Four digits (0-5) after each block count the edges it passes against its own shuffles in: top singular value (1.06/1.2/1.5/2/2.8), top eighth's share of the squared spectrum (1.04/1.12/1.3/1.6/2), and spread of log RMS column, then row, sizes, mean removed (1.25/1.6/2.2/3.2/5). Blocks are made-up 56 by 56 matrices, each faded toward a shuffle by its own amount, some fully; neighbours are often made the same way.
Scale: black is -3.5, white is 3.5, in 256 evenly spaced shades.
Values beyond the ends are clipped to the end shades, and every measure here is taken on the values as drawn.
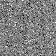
0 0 0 0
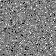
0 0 0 0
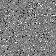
0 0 0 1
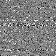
2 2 0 3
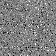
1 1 0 1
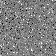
0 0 0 0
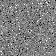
0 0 0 0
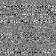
2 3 0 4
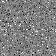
1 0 0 1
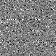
1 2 0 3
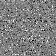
0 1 0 2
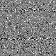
1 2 0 2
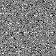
1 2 0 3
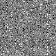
1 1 2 0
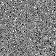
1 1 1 0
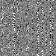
2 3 3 0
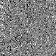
1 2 2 0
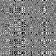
4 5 3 3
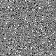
2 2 0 0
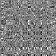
4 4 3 2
